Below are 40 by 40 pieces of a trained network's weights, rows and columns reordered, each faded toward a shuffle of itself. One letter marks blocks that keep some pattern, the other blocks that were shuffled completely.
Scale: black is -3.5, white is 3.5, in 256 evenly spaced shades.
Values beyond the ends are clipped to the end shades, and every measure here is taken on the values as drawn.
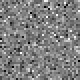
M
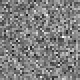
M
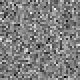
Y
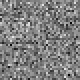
Y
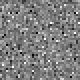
M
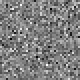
M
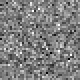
Y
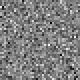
M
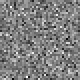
M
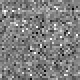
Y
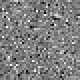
M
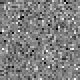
M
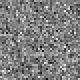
Y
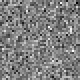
M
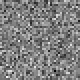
Y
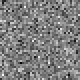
Y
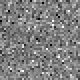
M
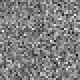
M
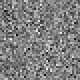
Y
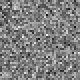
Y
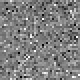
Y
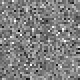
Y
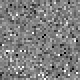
M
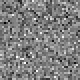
M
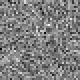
M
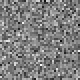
M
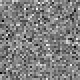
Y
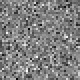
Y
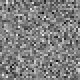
M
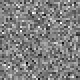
M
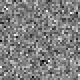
M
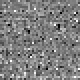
Y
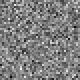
M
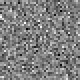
M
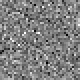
Y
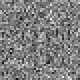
Y
